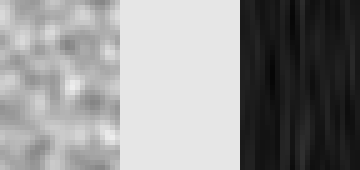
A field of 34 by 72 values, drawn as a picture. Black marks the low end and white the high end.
The table splits into one row of 3 panels. Panel 1,1: high, blotchy. Panel 1,2: very high, flat. Panel 1,3: very low, streaked downward, faint in contrast.
